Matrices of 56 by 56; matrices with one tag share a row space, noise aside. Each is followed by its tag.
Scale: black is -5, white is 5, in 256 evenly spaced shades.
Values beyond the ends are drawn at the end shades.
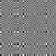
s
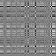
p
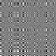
s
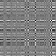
p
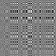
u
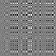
u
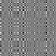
s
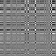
p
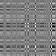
p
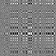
u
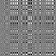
u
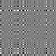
s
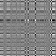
p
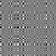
s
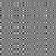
s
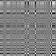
p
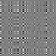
s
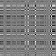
p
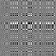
u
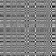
p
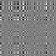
s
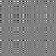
s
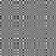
s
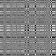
p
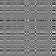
p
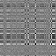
p
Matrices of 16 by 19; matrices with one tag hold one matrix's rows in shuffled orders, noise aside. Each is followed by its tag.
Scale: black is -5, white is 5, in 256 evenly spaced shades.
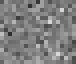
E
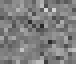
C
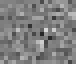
C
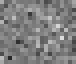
E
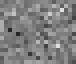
E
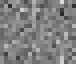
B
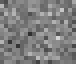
E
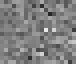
C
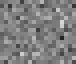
B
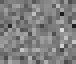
B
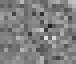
C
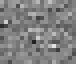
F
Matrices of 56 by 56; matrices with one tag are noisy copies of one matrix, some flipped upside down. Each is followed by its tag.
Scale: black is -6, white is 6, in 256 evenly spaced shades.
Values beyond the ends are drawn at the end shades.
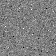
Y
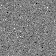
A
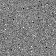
Y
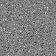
A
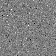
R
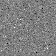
A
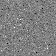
A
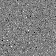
R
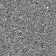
A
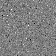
R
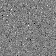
R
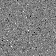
R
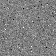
Y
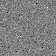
A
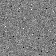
Y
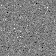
A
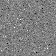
A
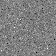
A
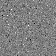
R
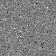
A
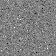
A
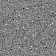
Y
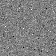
Y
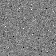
Y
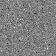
A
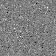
A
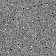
Y
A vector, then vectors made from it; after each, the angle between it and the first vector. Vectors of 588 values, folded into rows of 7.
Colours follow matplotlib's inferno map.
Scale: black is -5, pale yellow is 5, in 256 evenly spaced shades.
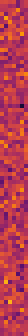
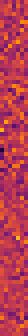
orthogonal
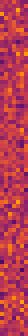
partly aligned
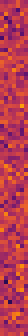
nearly opposite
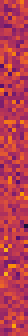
orthogonal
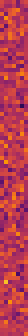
nearly parallel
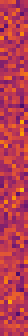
nearly parallel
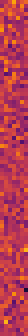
orthogonal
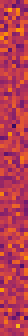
partly aligned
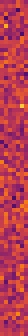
nearly opposite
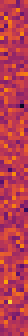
nearly parallel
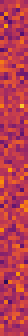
nearly opposite
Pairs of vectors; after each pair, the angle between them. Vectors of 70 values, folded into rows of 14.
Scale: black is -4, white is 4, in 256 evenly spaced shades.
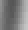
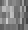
partly opposed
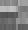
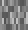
orthogonal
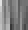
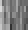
nearly parallel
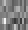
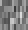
partly opposed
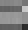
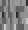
orthogonal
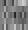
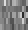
partly opposed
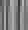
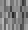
partly opposed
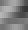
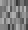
orthogonal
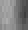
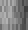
nearly parallel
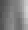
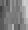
nearly parallel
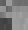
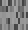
orthogonal
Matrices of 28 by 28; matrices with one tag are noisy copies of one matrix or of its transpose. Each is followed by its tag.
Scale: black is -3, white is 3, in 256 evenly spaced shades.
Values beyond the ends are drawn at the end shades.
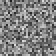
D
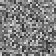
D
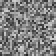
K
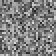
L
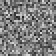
D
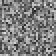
L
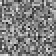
L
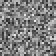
K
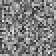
L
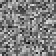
K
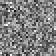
D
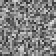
K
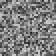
K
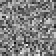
K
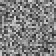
D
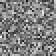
L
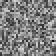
K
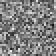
L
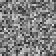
K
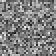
L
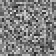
D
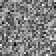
K
